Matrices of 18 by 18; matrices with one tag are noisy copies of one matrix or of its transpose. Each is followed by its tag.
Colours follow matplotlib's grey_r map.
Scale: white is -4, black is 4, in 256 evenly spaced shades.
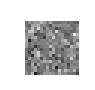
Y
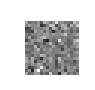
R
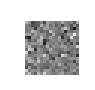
R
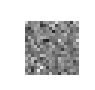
R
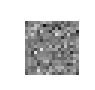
Y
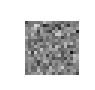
Y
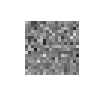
R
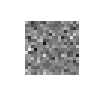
R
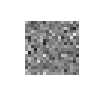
R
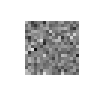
R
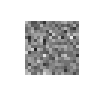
R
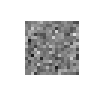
Y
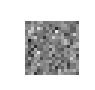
Y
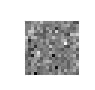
Y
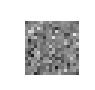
Y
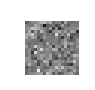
Y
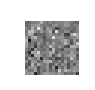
Y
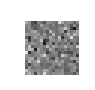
R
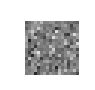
Y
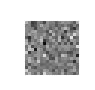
R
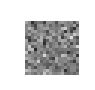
R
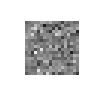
Y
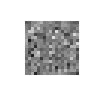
Y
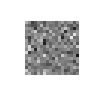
R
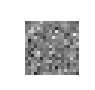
Y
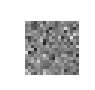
R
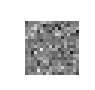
Y
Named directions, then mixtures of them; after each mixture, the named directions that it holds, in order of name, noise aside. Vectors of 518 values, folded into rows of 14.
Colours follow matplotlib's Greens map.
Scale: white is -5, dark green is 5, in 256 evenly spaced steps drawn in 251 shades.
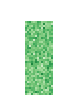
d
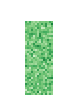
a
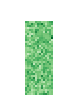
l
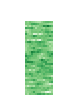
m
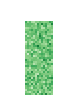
a, l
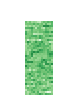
a, m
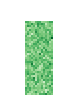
d, l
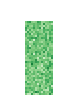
d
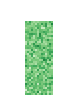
a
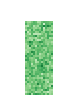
d, m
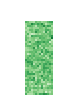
l, m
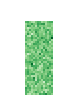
d, l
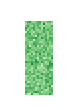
d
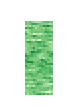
m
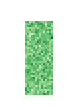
a, l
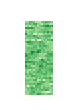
l, m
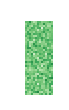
a, d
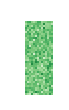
d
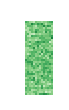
l, m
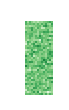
a, m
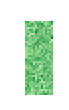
l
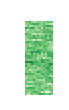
d, m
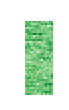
a, m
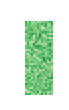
a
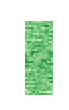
a, m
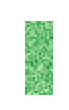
d, l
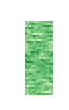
m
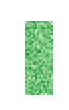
a, l
